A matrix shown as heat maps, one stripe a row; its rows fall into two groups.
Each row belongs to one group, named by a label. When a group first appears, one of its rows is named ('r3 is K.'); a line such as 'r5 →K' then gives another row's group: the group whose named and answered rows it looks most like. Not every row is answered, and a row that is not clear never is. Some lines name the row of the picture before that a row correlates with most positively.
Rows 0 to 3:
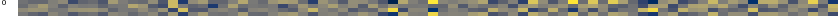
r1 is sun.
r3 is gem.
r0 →gem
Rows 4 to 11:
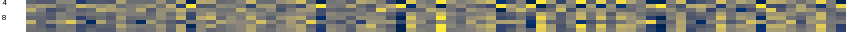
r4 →gem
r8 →gem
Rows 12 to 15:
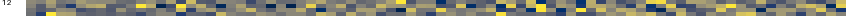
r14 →gem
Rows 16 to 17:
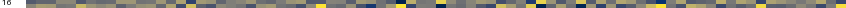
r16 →gem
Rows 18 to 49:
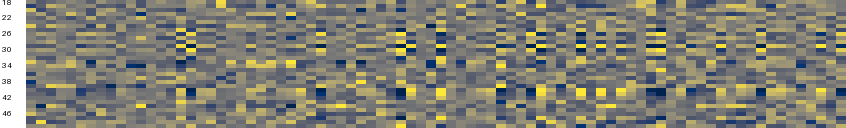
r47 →gem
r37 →sun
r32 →gem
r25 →gem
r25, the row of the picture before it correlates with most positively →16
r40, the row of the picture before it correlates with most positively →16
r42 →gem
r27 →sun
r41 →gem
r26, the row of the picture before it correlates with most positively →17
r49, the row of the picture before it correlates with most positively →17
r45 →sun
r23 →gem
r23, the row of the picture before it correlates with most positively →16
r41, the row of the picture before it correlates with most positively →16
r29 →gem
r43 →sun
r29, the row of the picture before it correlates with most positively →16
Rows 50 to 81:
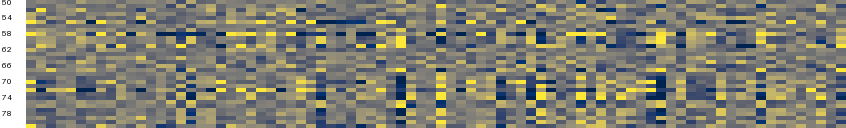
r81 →sun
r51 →gem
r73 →gem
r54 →sun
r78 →gem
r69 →gem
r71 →gem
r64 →sun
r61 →sun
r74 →gem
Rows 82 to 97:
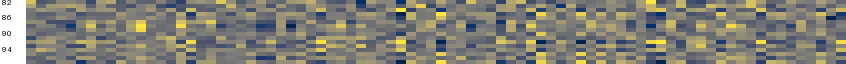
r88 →sun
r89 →sun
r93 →sun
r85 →gem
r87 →sun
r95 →gem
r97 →gem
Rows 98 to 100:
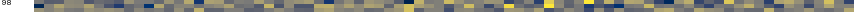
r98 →gem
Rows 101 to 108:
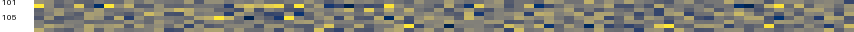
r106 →gem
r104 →sun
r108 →sun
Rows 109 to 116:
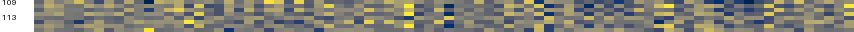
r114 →sun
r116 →sun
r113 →gem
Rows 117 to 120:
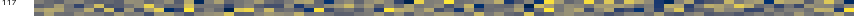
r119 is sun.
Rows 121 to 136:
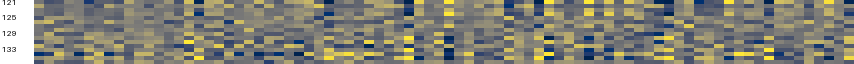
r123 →gem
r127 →gem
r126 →sun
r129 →sun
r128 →sun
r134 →sun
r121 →gem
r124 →gem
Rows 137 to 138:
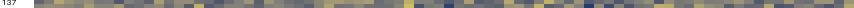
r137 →sun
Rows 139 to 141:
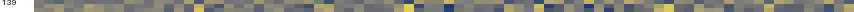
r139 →gem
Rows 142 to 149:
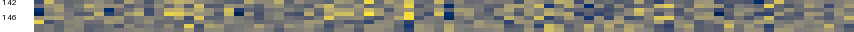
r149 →gem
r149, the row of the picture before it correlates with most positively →139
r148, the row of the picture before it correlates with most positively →139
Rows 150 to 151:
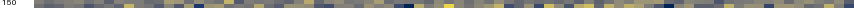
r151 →gem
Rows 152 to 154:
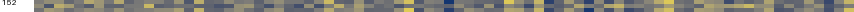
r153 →sun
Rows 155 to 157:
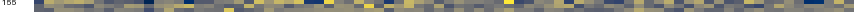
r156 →sun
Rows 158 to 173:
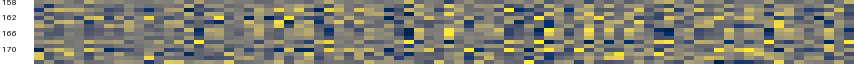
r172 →sun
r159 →gem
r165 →gem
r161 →gem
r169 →gem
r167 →gem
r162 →sun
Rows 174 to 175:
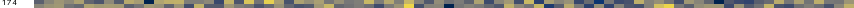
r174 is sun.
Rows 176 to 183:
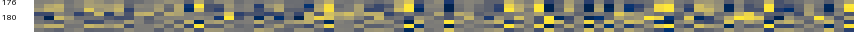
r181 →gem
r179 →sun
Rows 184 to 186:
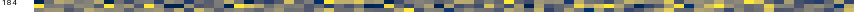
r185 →sun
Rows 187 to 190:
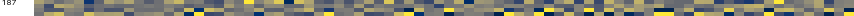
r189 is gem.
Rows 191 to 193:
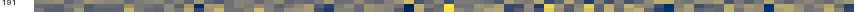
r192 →gem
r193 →gem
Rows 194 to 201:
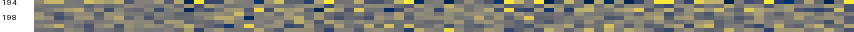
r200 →sun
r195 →gem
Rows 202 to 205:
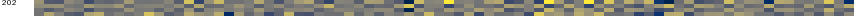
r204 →gem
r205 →sun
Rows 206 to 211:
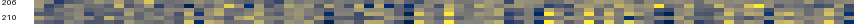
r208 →gem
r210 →sun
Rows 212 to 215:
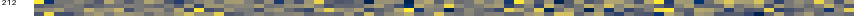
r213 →gem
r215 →sun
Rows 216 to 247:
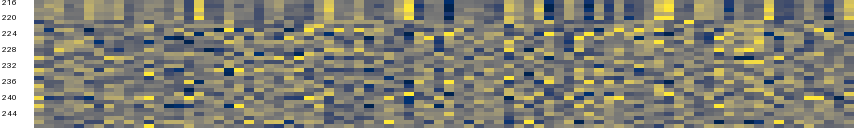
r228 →sun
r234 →sun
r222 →sun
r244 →gem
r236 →gem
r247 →sun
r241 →gem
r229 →sun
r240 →sun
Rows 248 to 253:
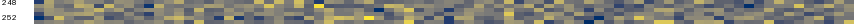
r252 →sun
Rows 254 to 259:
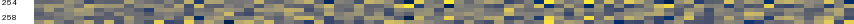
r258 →gem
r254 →gem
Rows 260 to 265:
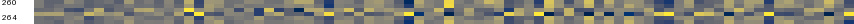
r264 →gem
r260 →gem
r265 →gem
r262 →sun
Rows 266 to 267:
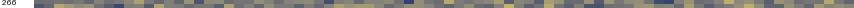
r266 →gem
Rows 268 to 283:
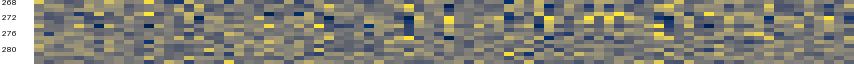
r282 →sun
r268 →sun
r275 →gem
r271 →sun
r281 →sun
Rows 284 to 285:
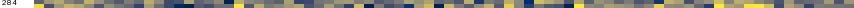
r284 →sun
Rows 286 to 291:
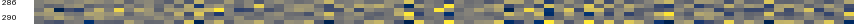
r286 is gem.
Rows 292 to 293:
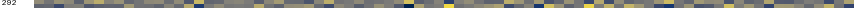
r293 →gem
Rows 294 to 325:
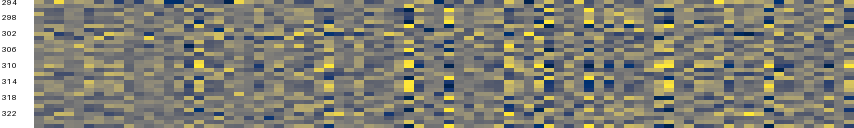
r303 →sun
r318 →gem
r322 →sun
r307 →gem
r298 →gem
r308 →sun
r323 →sun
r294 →sun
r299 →gem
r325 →gem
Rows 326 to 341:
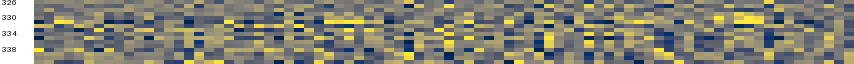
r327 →gem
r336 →gem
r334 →gem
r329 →sun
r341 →sun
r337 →gem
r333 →sun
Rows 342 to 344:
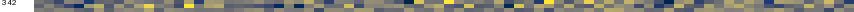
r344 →sun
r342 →gem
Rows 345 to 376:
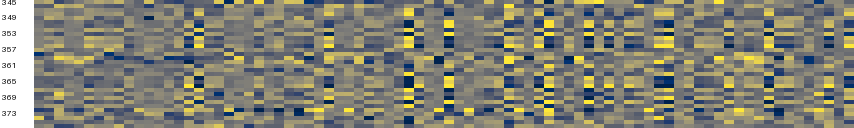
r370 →gem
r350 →gem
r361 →gem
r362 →sun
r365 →gem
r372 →sun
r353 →gem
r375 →gem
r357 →sun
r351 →gem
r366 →gem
